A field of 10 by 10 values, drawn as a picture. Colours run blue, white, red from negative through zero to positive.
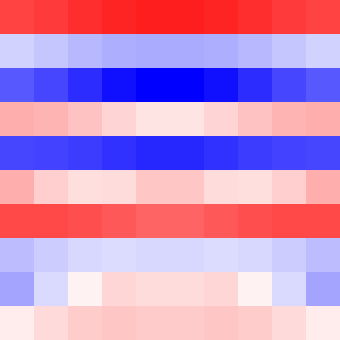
On average the colour sits 50% of the way up the scale. The left and right halves mirror each other. There is no overall slope. The bottom middle is the calmest part.
